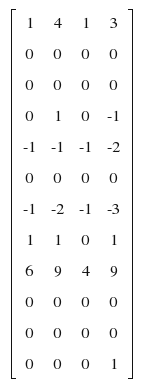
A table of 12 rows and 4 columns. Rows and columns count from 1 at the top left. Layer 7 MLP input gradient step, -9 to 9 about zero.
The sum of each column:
6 12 3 8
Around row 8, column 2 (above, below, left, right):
-2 9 1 0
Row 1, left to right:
1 4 1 3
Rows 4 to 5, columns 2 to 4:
1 0 -1 | -1 -1 -2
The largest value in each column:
6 9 4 9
